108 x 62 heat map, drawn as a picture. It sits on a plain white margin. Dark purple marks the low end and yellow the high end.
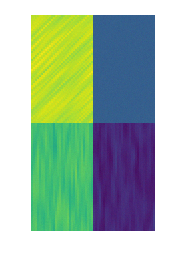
It is made of 2 by 2 panels. Panel 1,1: very high, slanting up to the right, faint in contrast. Panel 1,2: low, flat. Panel 2,1: high, streaked downward, faint in contrast. Panel 2,2: very low, streaked downward, faint in contrast.
